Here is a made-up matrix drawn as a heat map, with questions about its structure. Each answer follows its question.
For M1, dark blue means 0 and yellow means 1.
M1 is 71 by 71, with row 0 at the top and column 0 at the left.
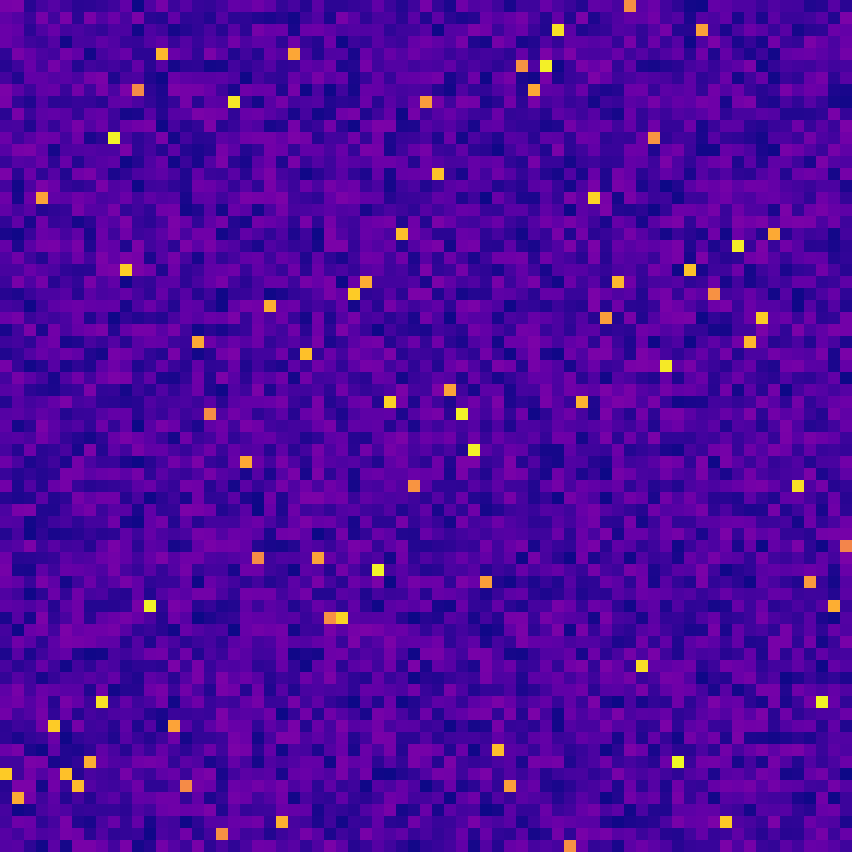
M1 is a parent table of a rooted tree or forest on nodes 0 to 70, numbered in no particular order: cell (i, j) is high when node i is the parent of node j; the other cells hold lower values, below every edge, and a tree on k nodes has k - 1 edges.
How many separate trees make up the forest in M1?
2
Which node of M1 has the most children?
65
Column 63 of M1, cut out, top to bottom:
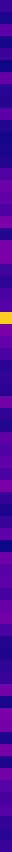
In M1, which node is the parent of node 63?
26
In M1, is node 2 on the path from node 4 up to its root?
yes
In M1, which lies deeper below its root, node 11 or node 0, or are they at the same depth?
the same depth
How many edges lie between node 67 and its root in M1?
6
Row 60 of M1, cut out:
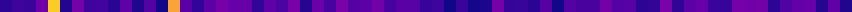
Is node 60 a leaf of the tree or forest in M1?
no
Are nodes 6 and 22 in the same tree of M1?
no
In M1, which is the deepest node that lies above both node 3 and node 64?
58
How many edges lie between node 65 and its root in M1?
0
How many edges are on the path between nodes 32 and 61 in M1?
7
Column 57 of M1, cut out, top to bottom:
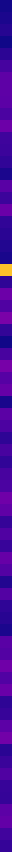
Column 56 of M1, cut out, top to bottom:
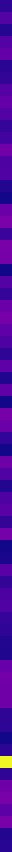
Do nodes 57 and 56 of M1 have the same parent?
no
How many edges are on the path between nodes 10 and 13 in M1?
6
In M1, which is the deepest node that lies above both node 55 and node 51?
23
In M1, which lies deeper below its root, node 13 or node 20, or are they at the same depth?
node 20
